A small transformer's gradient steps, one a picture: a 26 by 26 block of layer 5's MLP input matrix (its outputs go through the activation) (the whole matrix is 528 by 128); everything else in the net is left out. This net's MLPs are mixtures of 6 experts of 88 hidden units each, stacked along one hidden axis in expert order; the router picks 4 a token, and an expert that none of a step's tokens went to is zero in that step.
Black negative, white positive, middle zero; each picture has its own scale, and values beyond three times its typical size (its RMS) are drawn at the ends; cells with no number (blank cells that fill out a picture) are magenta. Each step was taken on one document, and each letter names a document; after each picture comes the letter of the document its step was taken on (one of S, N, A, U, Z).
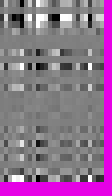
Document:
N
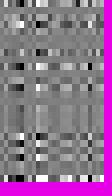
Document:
N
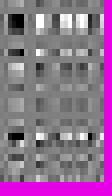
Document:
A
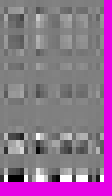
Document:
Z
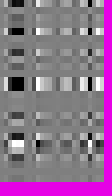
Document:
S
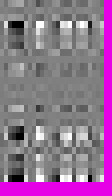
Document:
Z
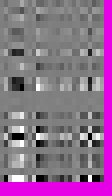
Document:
S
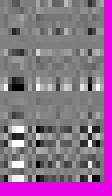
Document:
S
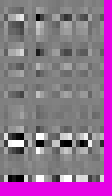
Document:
Z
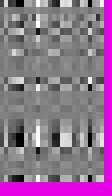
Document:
N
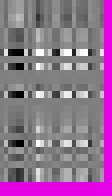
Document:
Z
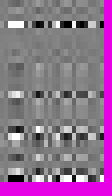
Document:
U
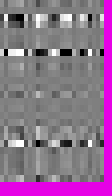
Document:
Z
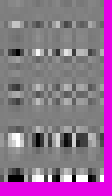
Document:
U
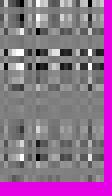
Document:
N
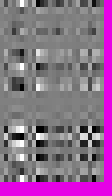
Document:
S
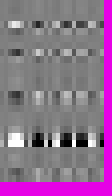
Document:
U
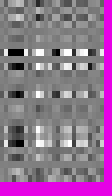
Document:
Z
